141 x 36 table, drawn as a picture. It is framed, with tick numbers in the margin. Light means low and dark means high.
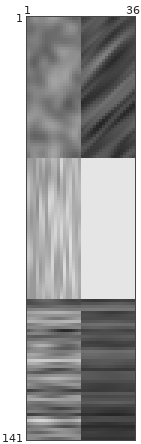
The table splits into 3 rows of 2 panels. Panel 1,1: middling, blotchy. Panel 1,2: high, slanting up to the right. Panel 2,1: low, streaked downward. Panel 2,2: very low, flat. Panel 3,1: middling, streaked across, strong in contrast. Panel 3,2: high, streaked across.
